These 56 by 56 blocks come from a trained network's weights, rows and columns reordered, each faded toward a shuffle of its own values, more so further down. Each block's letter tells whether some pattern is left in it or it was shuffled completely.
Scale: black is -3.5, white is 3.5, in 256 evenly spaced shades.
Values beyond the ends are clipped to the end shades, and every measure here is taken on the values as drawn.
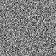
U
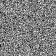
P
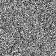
P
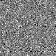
U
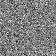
P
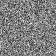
P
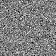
P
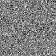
U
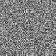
U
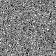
P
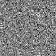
U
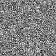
U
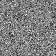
P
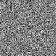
U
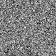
P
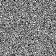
P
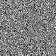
U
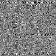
U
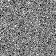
P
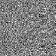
U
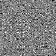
U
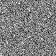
P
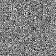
U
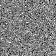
P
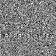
U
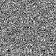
U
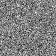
P
